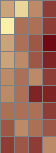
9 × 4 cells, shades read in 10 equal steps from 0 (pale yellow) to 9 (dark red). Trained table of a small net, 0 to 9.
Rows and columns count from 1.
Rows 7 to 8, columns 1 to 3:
5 5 5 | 6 4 5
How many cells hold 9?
1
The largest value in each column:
7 6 8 9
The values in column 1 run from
0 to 7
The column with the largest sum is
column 4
